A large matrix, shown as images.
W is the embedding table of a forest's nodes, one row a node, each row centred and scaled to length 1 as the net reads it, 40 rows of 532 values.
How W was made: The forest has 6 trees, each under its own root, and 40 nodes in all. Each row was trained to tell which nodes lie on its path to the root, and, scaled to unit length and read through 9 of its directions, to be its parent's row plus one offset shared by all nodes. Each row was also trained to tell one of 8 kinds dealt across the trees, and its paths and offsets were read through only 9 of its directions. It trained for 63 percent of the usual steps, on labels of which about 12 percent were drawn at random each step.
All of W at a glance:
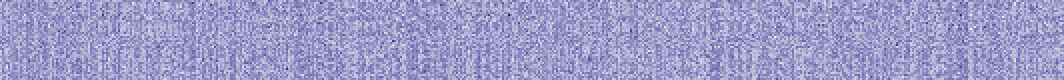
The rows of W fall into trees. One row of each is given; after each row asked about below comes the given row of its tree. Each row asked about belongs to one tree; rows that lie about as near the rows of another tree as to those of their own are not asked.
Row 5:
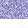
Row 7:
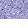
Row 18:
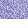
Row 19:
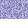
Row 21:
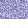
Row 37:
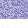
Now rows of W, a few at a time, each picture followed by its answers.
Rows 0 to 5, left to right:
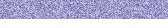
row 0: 18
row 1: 7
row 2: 7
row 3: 7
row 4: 37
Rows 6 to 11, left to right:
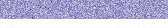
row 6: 37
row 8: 21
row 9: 21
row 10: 18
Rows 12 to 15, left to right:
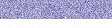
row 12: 19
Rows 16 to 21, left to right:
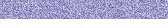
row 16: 21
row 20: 18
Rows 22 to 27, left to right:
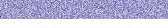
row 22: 7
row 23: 18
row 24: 37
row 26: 7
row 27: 37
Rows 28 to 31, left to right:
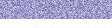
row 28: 37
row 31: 21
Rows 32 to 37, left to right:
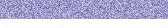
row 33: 7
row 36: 21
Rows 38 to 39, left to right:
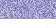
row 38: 7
